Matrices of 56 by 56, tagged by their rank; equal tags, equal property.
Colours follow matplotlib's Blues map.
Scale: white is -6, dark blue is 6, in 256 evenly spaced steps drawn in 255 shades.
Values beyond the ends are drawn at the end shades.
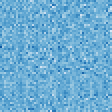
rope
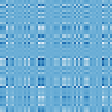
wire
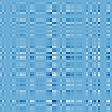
wire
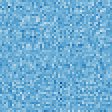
rope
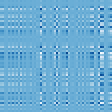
wire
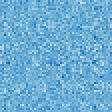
rope
